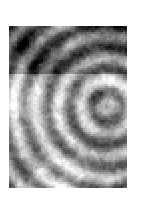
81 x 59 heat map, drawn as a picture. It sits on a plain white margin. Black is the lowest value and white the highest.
Lone odd cells: none. Grain: blotchy. Rings: centred on the middle right. Ninth with the lowest average: top left. Seam: horizontal, 30% of the way down, the bottom part higher.
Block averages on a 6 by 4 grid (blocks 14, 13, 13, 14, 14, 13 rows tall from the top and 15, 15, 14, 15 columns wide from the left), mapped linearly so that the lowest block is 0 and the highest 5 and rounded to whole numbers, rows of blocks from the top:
0110 / 1123 / 5434 / 5433 / 3432 / 3543
